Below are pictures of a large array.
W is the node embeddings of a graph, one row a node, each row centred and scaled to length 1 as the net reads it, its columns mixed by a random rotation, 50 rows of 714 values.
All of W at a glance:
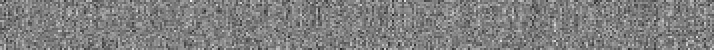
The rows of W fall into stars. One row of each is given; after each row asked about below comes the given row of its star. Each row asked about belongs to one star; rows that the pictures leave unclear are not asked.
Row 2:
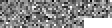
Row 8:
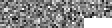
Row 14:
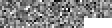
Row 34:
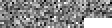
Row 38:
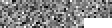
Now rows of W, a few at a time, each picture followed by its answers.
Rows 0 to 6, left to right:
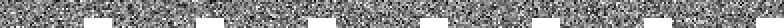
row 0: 14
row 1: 14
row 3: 34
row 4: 38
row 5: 38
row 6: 34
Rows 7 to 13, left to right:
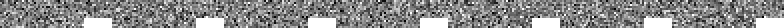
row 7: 14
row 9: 34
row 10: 34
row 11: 34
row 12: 34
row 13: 8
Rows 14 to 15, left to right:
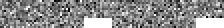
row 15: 14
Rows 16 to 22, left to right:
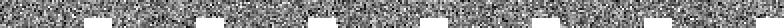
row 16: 8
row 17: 34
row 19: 8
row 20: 38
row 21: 14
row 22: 8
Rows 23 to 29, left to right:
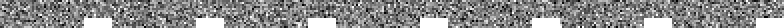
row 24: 38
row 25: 14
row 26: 34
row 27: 8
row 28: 14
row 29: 2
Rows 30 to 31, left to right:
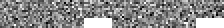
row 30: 8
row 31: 8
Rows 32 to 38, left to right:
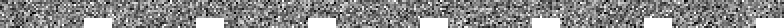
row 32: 2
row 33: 34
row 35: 8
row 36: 14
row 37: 34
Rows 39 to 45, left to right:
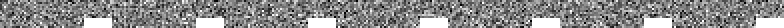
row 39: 2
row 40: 38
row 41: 38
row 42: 38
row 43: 2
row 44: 2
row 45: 2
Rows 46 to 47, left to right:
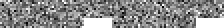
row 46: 38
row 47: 2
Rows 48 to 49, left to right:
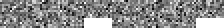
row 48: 34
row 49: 38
